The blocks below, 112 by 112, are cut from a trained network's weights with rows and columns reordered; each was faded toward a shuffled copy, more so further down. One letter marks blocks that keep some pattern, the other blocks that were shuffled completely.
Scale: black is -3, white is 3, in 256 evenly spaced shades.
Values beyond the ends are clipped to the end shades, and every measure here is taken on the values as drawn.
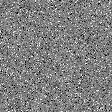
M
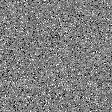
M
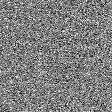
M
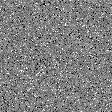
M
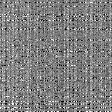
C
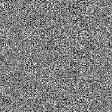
C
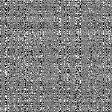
C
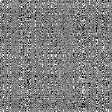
C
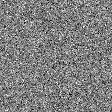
M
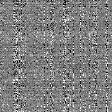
C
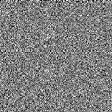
C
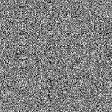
C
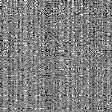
C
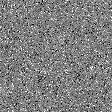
M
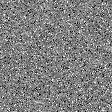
M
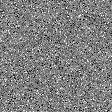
M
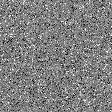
M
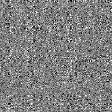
C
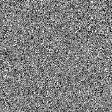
C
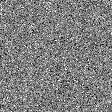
M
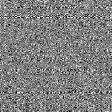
C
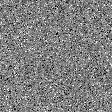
M
